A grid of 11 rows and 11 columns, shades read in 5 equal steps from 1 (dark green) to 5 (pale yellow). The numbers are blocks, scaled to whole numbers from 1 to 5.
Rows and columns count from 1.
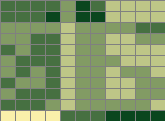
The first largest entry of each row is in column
8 8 5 5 5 5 5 5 5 5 1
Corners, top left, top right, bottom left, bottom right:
2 4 5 1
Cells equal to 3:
46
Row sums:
30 28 32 34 35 34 34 34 33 32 30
